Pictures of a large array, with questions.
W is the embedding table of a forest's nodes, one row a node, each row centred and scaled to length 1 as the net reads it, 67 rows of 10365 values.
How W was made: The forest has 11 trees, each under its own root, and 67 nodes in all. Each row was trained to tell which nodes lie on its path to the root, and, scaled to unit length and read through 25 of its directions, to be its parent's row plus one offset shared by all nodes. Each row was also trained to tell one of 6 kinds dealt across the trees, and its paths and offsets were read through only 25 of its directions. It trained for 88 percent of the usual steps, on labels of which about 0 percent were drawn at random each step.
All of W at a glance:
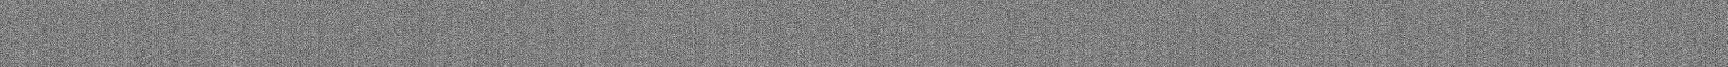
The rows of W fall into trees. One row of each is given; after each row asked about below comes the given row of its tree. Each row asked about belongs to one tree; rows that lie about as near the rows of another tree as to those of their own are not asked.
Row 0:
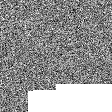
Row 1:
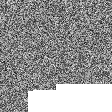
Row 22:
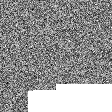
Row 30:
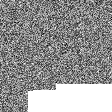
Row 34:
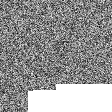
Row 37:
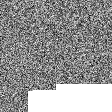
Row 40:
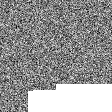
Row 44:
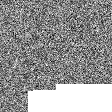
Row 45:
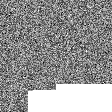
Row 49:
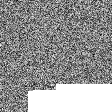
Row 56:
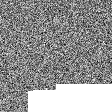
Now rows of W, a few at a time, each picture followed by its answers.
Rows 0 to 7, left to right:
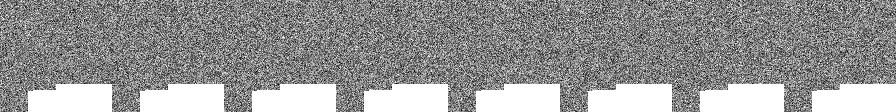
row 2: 1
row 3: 1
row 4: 22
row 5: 44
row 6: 22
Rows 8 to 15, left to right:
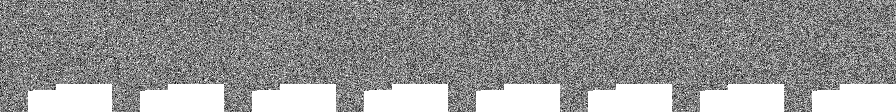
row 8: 34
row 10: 56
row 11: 45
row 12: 37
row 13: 49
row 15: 0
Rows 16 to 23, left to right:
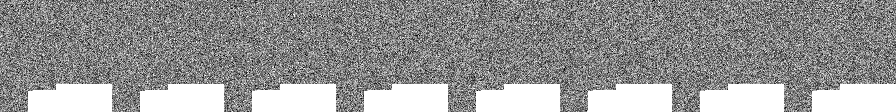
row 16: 37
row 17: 56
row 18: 40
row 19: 40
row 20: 44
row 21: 34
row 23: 49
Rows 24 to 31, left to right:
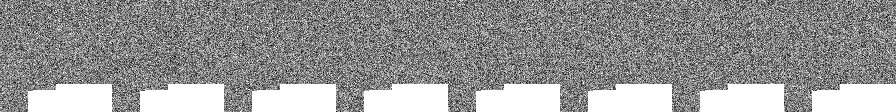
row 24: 56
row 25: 34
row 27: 22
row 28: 30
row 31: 0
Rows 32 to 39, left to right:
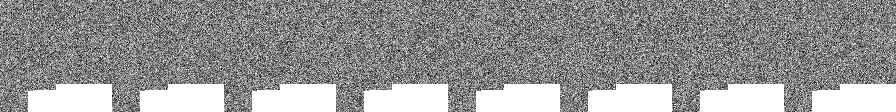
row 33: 45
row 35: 22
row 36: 40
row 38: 45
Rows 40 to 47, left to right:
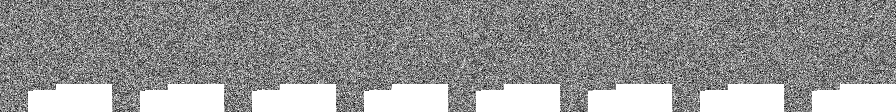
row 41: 34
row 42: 0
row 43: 0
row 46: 0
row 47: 30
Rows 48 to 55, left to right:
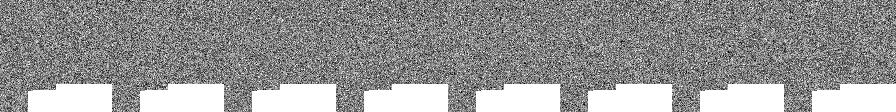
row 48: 40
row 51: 56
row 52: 56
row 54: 0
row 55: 34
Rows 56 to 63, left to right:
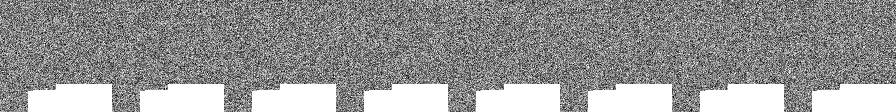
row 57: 44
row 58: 49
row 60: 45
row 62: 56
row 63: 40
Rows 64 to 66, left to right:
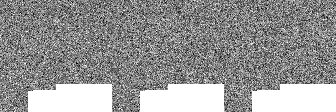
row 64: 56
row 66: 0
